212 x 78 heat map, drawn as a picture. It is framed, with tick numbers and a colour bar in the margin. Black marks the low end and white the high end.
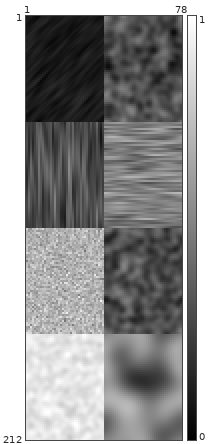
The table splits into 4 rows of 2 panels. Panel 1,1: very low, slanting up to the right, faint in contrast. Panel 1,2: low, blotchy. Panel 2,1: low, streaked downward. Panel 2,2: middling, streaked across. Panel 3,1: high, fine-grained. Panel 3,2: low, blotchy. Panel 4,1: very high, blotchy, faint in contrast. Panel 4,2: middling, smooth, strong in contrast.
